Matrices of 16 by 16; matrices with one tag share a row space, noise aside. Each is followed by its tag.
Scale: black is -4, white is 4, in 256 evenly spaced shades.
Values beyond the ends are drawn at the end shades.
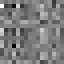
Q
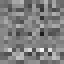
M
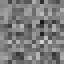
M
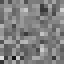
Q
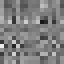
Q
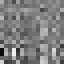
Q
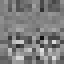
M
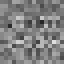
M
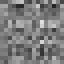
M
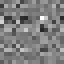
Q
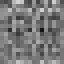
M
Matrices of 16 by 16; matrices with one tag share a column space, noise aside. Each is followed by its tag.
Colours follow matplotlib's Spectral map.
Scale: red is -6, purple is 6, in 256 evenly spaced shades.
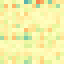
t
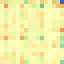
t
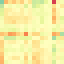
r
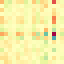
r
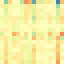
r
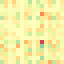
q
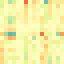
r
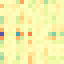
r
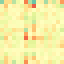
t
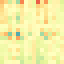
r
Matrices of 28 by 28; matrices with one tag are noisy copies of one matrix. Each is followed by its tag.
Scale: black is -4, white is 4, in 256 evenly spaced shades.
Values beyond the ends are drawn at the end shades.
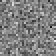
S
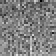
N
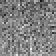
N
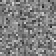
S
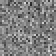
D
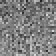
N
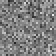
D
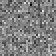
D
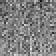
N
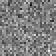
D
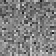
N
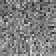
N
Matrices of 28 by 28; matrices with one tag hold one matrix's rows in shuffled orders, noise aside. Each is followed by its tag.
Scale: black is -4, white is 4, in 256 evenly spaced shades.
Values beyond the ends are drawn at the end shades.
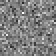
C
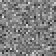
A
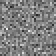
C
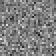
C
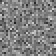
A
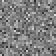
A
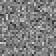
C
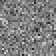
C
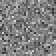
A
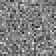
C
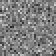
C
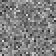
A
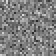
C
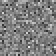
A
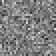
A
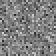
A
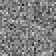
C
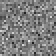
C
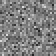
C
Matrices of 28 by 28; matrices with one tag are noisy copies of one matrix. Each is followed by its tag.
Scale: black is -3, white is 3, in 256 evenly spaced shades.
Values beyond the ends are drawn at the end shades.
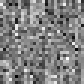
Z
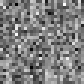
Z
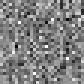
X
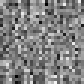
Z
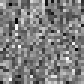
Z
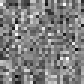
Z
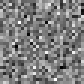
X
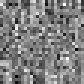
Z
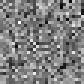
X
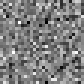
X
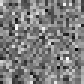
Z
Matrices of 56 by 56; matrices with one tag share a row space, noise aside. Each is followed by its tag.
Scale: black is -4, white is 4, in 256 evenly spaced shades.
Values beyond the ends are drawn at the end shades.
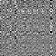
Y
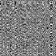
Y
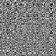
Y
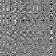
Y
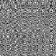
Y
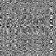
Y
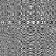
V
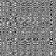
Y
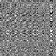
Y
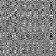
Y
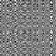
Y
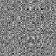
V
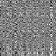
Y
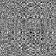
V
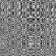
V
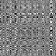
Y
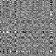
Y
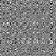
Y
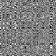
Y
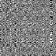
Y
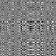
V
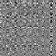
Y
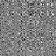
V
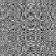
V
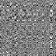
Y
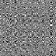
Y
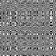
Y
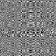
V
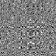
V
